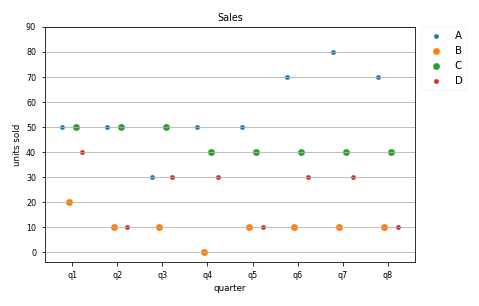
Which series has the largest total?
A
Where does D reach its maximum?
q1
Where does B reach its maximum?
q1
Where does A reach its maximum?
q7
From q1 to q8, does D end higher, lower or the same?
lower
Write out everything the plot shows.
Title: Sales
x-axis: quarter, ticks q1 q2 q3 q4 q5 q6 q7 q8
y-axis: units sold, ticks 0 10 20 30 40 50 60 70 80 90
Legend: A, B, C, D
Values:
A: 50 50 30 50 50 70 80 70
B: 20 10 10 0 10 10 10 10
C: 50 50 50 40 40 40 40 40
D: 40 10 30 30 10 30 30 10
